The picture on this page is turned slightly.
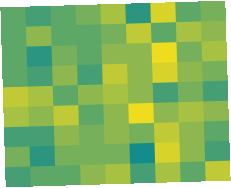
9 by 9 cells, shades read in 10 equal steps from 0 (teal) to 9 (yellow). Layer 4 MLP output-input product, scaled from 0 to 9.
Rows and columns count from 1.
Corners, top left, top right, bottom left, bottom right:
3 4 2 7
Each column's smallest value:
2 1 3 2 4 0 2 3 2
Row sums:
34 39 40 41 40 51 37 32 37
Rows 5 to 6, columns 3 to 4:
3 5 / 7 3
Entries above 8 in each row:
0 0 1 0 0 1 0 0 0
